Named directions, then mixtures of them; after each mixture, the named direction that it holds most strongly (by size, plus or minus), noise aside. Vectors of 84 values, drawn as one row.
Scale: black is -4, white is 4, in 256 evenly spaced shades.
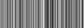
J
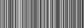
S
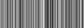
J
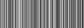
S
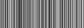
S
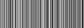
S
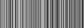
S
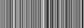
J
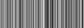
J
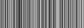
S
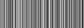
S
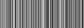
J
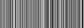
J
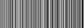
S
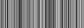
S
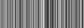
J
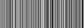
J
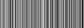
S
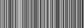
S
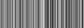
J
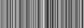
J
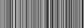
J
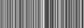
J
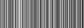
S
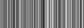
J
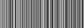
S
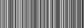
S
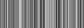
J
